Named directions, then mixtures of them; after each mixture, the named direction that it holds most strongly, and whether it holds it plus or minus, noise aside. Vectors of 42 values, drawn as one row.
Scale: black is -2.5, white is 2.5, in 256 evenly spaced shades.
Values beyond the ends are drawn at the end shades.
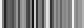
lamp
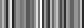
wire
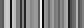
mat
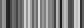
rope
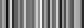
wire, plus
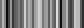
rope, plus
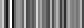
wire, plus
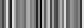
wire, minus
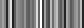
wire, plus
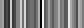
mat, minus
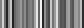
wire, plus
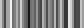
rope, minus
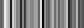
mat, plus
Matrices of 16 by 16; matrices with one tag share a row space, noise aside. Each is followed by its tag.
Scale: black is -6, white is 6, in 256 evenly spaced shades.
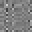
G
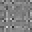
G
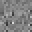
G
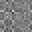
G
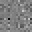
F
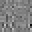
G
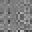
F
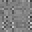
G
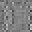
G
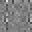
G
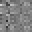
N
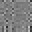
G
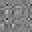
G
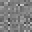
F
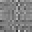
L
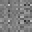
F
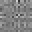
L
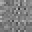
L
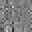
G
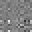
F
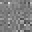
F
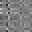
N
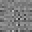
L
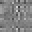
L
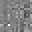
F
